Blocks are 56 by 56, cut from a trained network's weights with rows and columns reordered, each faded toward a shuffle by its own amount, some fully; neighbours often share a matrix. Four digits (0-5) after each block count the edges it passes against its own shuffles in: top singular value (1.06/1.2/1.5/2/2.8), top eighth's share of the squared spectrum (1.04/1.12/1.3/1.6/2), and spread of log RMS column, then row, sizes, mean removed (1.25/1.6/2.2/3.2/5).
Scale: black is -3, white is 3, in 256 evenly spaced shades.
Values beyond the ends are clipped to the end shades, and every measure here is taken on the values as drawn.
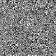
3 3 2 1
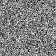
1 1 0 0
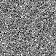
0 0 0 0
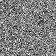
0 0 0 0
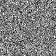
1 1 0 0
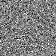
0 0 0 0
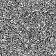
1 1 0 0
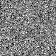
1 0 0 0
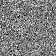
2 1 0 0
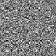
4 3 2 2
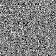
2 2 1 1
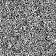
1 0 0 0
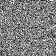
2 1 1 0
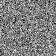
0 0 0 0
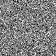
1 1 0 0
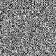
3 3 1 1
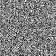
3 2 0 1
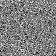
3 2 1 0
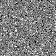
2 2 0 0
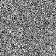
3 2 0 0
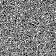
0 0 0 0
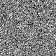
0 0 0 0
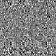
3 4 2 2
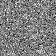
1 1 0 0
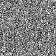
2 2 1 1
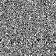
2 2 1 1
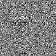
3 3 1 2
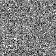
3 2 1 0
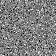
0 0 0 0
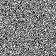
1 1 0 0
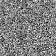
2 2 0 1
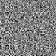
4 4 1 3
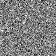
0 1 0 0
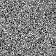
1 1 0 0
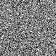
1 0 0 0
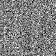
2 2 0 1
